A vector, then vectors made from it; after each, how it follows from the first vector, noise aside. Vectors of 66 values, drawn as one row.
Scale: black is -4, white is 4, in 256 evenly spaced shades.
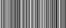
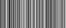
reversed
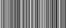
copied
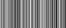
copied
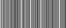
partly zeroed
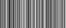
reversed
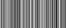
copied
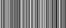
copied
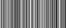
copied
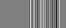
partly zeroed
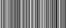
copied
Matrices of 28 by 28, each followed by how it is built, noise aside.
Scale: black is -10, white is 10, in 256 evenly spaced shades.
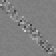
banded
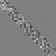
banded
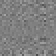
low rank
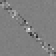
banded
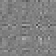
low rank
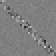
banded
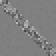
banded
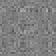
low rank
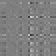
low rank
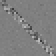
banded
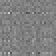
low rank
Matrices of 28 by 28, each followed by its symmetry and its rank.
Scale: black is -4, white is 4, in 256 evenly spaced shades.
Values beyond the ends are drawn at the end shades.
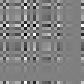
symmetric, rank one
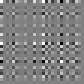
symmetric, rank one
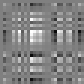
symmetric, rank one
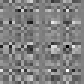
neither, rank two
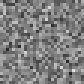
antisymmetric, full rank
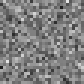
antisymmetric, full rank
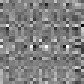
neither, rank three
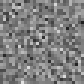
antisymmetric, full rank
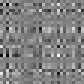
neither, rank two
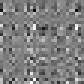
neither, rank three
